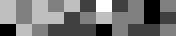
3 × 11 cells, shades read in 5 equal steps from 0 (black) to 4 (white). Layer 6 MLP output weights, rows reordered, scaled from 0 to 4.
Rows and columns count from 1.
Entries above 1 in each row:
8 8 4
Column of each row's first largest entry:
7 1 2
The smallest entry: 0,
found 4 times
